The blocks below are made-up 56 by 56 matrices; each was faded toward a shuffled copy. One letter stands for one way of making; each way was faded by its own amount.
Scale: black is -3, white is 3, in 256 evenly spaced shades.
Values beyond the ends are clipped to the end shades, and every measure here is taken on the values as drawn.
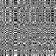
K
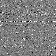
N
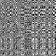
K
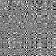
K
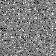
N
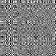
K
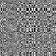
K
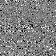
N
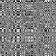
K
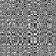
K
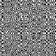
K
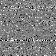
N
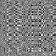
K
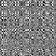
K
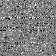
N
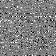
N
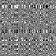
K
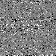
N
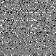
N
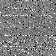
N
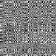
K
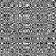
K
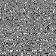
N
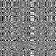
K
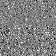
N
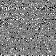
N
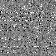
N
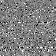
N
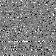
N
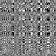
K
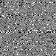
N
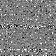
N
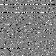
N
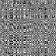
K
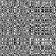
K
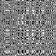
K
